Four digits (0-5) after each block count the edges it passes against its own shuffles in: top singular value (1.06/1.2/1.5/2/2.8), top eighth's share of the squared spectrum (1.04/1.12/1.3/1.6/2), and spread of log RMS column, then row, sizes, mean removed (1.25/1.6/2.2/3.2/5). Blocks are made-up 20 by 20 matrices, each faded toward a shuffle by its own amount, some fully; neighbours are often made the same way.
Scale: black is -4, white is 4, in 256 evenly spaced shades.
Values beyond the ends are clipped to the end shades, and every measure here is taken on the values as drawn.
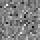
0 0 0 0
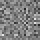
3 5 2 2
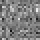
3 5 2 2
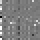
3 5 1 1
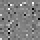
2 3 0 1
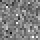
0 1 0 0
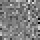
1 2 2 0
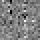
1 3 2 0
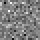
0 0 0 0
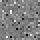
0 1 1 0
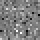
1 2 0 0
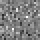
0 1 0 0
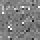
2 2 1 0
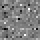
2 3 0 0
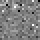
1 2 0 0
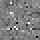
2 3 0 1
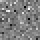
1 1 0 0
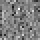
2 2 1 0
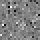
0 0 0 0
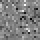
1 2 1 0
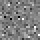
0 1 0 1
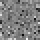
1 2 1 0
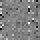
2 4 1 0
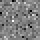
0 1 0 0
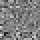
2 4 0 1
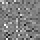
2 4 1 1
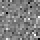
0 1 1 0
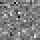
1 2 0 0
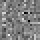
2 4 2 1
